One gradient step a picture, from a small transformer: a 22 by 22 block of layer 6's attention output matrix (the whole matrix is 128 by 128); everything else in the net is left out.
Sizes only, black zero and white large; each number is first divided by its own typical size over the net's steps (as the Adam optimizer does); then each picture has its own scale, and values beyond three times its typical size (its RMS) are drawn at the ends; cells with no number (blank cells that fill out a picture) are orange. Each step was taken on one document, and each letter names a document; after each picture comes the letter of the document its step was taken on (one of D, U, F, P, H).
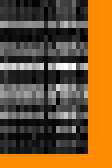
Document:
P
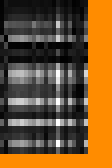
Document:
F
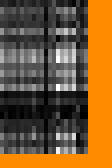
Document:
P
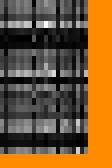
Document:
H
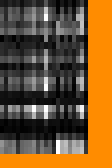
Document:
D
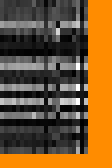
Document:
P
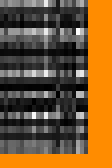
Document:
H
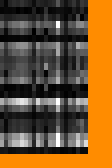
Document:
F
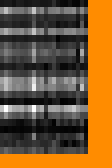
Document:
D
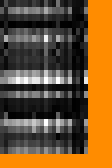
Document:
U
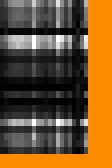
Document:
U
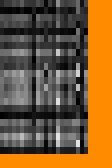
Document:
F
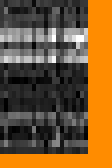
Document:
U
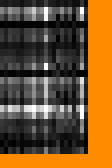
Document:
D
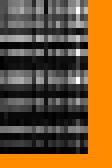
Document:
U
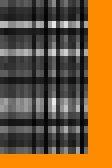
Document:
P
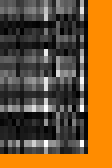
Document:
D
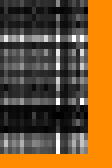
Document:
F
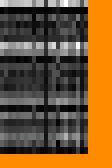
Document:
P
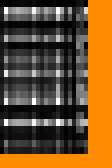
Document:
F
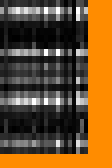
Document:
F
